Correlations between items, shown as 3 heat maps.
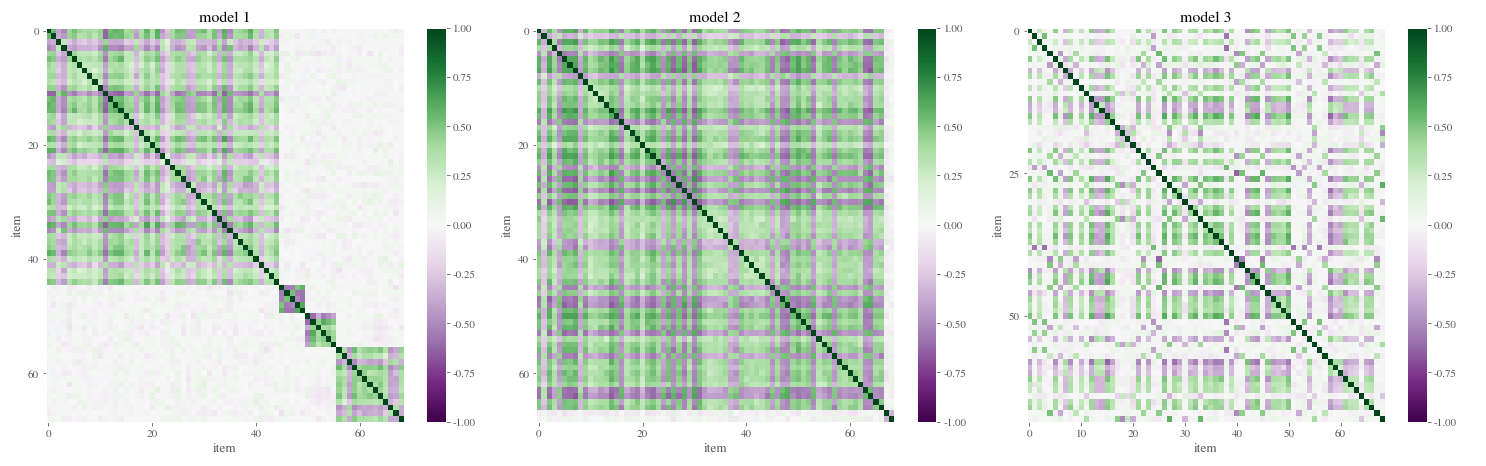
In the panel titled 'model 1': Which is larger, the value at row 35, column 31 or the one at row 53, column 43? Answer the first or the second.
the second
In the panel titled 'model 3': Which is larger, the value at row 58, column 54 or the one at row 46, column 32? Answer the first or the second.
the first
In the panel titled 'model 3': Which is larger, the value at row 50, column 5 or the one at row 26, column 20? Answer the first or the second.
the first
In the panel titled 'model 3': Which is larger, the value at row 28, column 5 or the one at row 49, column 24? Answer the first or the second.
the first
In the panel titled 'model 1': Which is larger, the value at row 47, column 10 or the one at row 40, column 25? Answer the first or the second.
the second
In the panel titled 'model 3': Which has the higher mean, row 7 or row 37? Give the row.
37
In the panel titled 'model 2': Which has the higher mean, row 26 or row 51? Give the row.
51
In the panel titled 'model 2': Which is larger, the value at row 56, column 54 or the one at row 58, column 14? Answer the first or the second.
the second
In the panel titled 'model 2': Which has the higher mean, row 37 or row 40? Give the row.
40
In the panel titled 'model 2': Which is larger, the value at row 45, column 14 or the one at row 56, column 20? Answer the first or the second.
the second
